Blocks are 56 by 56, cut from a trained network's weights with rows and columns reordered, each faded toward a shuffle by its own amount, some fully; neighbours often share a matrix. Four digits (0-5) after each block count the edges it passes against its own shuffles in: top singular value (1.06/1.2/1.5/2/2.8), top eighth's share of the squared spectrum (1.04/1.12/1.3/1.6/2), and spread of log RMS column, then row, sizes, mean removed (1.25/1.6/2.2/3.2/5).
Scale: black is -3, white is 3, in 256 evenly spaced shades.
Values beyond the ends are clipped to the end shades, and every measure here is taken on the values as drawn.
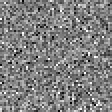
0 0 0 0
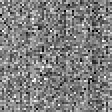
2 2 0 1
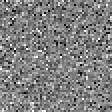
1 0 0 0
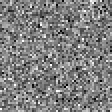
0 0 0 0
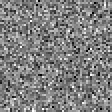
0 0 0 0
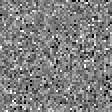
2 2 1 0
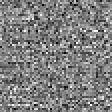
3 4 1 2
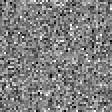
0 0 0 0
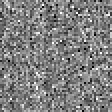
1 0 0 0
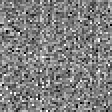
1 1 0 0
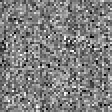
2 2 0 1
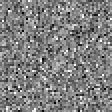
1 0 0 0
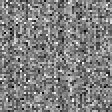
2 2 0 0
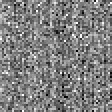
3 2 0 1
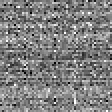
3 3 2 0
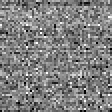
2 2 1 0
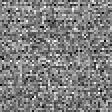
2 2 0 1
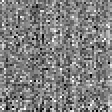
2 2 0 2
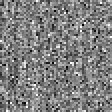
2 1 0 0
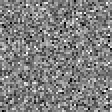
0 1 0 0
